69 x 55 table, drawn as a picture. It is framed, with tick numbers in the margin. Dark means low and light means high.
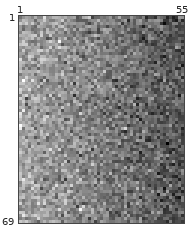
Values rise toward the left. On average the colour sits 50% of the way up the scale. No row or column stands out. Fine speckle covers the field. The values follow a bell shape.
